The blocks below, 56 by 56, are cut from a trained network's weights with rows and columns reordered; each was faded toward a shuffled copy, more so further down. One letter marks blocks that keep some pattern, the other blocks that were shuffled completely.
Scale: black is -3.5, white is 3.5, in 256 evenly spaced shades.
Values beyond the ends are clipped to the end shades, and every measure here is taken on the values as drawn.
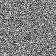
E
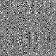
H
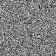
E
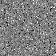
E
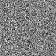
H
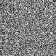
H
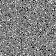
E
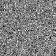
H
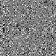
H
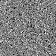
E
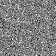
E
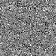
H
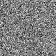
E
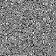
H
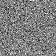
E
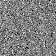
E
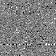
H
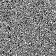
E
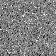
E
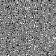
H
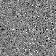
H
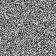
E
